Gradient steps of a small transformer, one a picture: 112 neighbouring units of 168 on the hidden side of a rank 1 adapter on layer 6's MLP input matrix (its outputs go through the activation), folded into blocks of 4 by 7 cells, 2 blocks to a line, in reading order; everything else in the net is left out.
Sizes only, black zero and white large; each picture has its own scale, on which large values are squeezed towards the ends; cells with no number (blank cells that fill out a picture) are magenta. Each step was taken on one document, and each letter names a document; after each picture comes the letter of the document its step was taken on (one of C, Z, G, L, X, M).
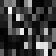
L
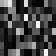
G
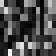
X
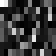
X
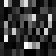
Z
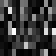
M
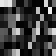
G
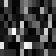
Z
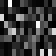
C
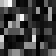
X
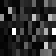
M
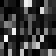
Z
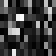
X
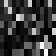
L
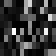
Z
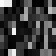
G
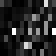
M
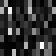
L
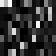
X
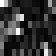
X
